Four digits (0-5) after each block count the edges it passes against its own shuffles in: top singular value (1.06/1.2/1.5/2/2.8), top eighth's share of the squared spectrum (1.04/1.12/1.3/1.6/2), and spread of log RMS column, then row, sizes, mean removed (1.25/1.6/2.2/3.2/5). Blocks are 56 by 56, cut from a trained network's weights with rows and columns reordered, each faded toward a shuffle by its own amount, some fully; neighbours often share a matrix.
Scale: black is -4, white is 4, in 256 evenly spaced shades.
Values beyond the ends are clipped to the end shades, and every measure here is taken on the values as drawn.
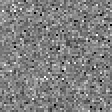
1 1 0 0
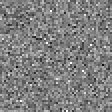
0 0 0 0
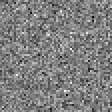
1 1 0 0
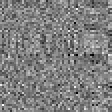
4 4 2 2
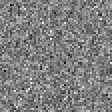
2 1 0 0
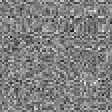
4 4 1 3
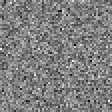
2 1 0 0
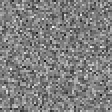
2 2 0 0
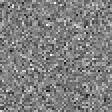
3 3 1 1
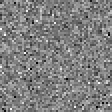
1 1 0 0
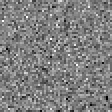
0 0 0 0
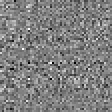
4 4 2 3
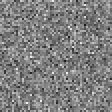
1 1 0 0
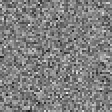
3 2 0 0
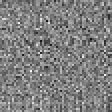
4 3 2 1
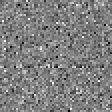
3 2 0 1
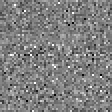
3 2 0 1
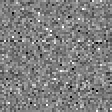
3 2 0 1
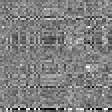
5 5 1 3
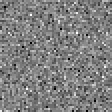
1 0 0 0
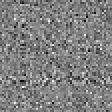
4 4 2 2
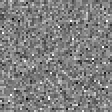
0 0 0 0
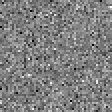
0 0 0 0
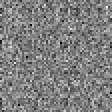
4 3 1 0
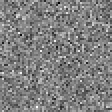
1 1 0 0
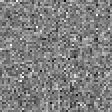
3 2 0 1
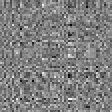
4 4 2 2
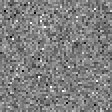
1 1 0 0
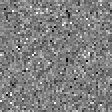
2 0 0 0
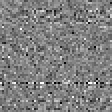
4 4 1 2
